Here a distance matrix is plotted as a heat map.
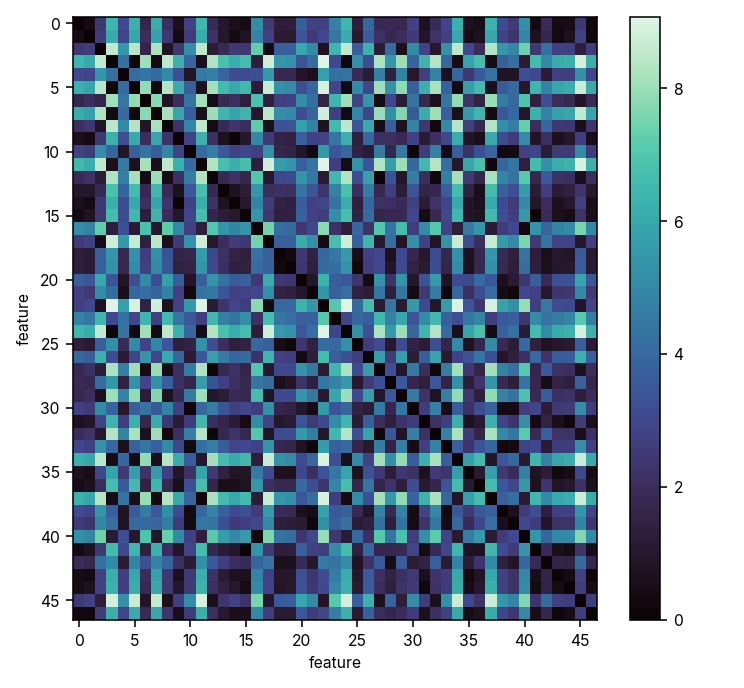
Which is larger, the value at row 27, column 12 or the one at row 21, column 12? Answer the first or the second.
the second
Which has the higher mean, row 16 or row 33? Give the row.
16
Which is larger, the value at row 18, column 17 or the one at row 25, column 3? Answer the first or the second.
the second
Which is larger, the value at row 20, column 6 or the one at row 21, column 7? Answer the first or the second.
the first
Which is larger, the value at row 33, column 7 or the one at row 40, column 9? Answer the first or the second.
the second
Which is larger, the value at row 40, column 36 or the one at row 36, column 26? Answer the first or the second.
the first
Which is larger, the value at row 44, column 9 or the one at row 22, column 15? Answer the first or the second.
the second
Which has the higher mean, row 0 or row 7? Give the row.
7
